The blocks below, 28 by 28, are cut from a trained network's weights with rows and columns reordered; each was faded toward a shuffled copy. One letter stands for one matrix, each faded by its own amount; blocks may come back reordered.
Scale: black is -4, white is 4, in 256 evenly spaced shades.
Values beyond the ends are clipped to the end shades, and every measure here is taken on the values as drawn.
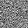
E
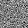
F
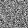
F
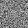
F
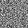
F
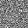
F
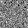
E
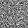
F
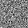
F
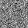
E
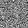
E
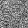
F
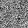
E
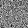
E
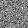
E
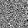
F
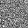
E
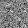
F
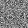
E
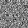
F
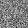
E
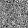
E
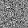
F
